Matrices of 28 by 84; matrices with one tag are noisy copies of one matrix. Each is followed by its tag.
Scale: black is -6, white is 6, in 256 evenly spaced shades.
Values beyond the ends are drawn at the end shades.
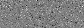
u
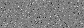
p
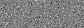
p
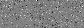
u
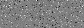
u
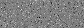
p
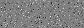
p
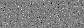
p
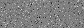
p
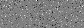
u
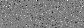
u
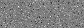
p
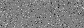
p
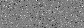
u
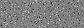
p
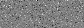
u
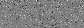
u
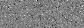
u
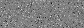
p
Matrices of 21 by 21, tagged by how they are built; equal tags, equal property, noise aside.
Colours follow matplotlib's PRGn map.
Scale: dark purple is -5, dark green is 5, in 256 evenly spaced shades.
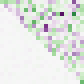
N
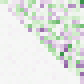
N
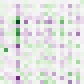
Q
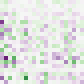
Q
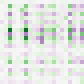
Q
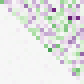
N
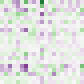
Q
